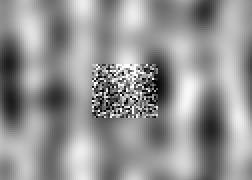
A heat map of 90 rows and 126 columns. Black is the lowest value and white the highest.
Upright stripes repeat 5 times across the table. An odd patch, rougher than its surroundings, sits in the centre. The centre is the roughest part. There is no overall slope.
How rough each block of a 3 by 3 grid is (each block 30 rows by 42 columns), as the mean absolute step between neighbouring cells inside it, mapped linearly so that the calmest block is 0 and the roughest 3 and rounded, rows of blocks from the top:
000
030
000
